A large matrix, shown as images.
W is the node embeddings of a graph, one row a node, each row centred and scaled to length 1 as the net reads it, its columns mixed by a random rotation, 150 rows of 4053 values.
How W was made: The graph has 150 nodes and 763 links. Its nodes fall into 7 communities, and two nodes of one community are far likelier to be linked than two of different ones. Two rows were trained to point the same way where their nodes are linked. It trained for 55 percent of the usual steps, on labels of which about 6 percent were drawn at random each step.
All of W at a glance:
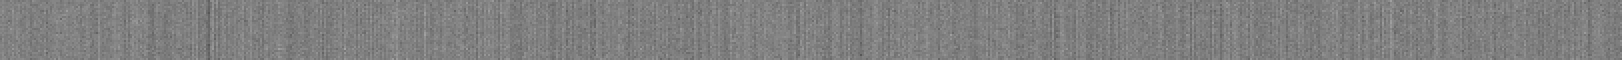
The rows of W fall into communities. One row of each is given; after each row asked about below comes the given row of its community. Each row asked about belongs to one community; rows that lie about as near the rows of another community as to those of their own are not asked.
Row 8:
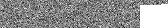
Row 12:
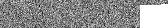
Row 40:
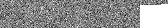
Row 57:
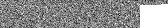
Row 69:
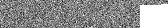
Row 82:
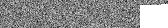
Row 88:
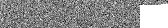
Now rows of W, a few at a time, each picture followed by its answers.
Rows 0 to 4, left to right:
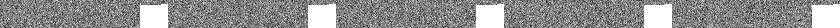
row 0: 69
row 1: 82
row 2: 69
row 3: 57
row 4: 57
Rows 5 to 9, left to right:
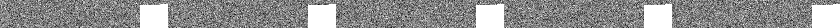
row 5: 88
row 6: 40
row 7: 40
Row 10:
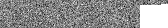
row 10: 12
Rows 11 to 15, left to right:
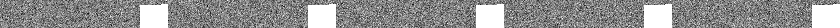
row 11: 57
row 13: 40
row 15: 40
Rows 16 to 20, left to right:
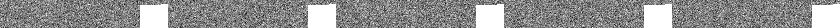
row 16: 88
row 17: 8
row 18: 12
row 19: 8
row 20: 8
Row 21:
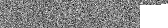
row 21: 12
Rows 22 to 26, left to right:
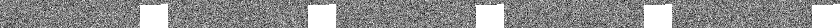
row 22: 69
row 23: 88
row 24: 57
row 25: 88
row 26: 57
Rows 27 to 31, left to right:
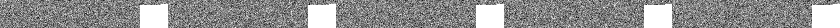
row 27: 88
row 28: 88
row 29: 88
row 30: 40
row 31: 88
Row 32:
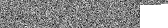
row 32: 40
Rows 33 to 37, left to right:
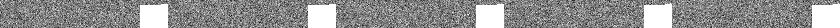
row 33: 69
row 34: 12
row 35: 57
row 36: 12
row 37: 82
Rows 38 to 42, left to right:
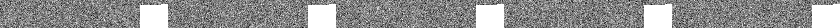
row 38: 69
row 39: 12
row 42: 57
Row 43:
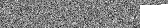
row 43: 82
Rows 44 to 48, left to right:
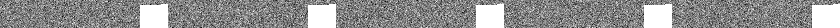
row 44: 82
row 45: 12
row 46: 69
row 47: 8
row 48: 82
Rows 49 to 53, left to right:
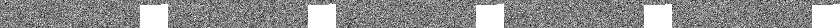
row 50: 57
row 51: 8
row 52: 57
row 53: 40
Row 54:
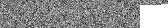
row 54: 82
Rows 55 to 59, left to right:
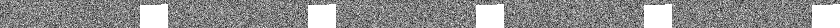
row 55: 40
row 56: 82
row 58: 12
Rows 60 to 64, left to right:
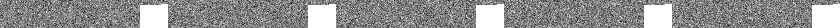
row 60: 69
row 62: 82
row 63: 82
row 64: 88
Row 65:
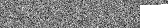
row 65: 82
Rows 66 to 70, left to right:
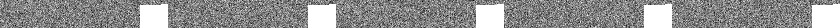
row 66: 57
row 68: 88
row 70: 12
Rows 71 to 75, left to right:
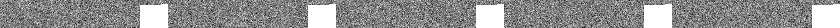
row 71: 12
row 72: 82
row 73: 40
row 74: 8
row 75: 82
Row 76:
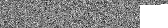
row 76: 57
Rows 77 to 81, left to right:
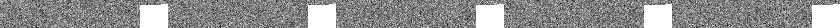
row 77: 12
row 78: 82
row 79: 69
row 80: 12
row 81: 69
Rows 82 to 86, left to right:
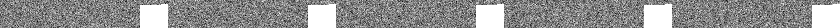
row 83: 82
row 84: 12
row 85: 57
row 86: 8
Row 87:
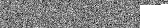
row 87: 57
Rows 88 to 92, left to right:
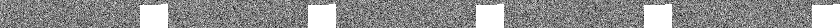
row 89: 57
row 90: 69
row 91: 57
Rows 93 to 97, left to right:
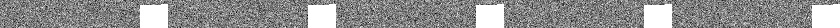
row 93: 40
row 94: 57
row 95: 57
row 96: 40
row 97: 82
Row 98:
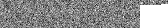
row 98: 12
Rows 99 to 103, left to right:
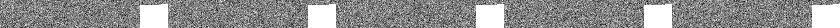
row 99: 88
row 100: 82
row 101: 8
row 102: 88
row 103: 88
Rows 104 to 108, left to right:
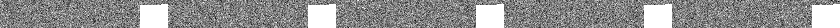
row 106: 82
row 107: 12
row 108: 69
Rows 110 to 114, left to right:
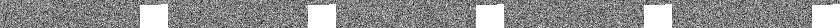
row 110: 88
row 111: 8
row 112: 40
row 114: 40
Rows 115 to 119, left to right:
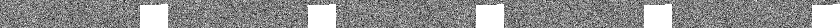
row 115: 8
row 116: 57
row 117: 57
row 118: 57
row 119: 69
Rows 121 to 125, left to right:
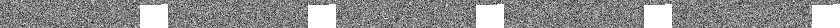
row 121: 12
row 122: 40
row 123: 40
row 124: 40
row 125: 8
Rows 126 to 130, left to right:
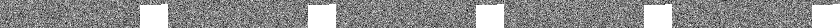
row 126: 57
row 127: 69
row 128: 82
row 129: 12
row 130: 88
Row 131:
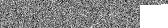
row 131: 69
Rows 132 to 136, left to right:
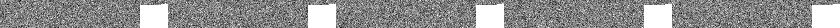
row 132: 40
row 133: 40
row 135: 69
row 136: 88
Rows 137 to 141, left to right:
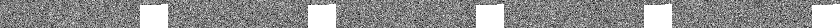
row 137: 82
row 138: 82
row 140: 40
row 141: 12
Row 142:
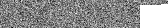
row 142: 82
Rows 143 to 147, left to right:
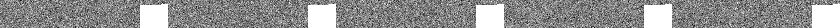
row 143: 40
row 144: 88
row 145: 69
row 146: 40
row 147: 12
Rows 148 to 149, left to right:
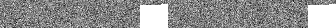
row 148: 40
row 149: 12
